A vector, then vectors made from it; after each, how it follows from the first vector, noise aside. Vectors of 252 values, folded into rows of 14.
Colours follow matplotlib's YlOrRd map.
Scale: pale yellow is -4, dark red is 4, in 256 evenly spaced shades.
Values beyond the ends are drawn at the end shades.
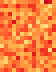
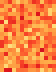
reversed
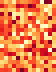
scaled up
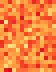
reversed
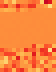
partly zeroed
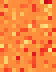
partly zeroed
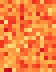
reversed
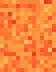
shrunk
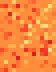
partly zeroed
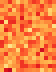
reversed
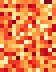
scaled up
